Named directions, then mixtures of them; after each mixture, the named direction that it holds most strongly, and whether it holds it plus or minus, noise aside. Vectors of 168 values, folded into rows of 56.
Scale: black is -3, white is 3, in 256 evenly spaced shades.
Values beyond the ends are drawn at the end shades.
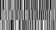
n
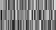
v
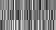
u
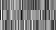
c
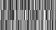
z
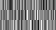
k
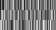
n, plus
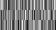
v, plus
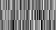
v, plus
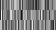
c, plus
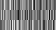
u, plus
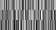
n, minus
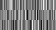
k, minus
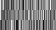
n, minus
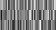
v, plus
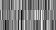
c, plus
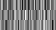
z, plus
